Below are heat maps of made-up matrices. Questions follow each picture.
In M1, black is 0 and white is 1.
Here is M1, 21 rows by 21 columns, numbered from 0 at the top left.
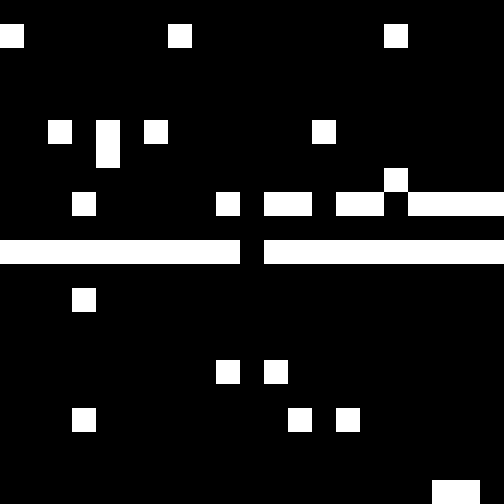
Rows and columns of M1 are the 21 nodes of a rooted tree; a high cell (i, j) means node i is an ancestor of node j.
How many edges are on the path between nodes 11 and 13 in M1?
5
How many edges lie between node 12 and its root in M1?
3
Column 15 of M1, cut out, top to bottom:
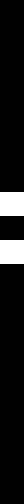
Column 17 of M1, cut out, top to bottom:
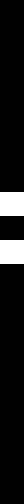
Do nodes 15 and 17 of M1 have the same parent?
yes
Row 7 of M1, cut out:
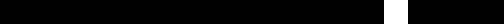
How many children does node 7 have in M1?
1
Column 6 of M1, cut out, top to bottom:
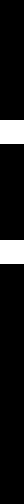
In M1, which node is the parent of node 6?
5
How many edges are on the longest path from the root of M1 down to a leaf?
4
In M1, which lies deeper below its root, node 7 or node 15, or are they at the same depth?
the same depth
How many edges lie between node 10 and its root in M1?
0
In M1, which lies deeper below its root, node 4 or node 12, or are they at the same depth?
the same depth
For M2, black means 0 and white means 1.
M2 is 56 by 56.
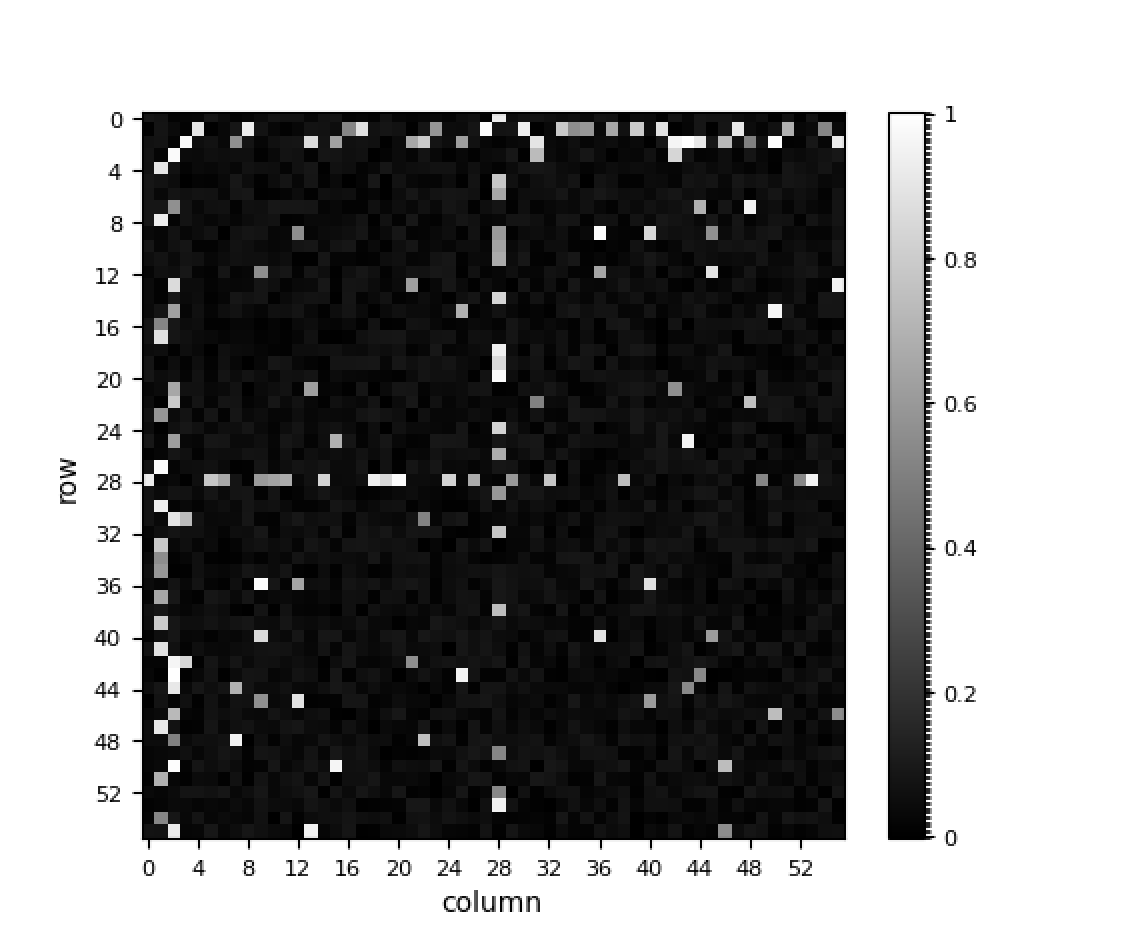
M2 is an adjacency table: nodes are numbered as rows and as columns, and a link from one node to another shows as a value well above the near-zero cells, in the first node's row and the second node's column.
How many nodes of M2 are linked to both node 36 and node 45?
3
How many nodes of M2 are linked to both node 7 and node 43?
2
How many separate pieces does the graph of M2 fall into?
3
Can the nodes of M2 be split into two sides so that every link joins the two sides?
no
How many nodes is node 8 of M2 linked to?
1
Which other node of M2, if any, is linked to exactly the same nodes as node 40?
node 12
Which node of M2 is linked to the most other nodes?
node 28
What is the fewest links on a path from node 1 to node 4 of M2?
1
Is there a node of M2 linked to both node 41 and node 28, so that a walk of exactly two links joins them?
no
